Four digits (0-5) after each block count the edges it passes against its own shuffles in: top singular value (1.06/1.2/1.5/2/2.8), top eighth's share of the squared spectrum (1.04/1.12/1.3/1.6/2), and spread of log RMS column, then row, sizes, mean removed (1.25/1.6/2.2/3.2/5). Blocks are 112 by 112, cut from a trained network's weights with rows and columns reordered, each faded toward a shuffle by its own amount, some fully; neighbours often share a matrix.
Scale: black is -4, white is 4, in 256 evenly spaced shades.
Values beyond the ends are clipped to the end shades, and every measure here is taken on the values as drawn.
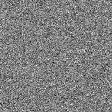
2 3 1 1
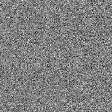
3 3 2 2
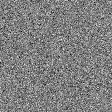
0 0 0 0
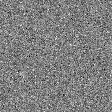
0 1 0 0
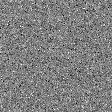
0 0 0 0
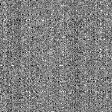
3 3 1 3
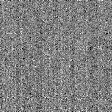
3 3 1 3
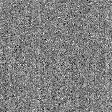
2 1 0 1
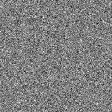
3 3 1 1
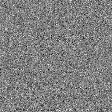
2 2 0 2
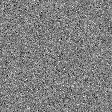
0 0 0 0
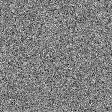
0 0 0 0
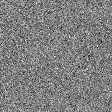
1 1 0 0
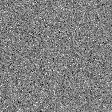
1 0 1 0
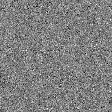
1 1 0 1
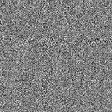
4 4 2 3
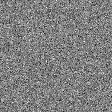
0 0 0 0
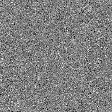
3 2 2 0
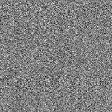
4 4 1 3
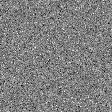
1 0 0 0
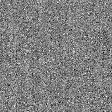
2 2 0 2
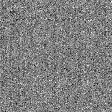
2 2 0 1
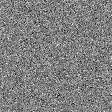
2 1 0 0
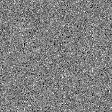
2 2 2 0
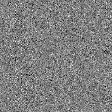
3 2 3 0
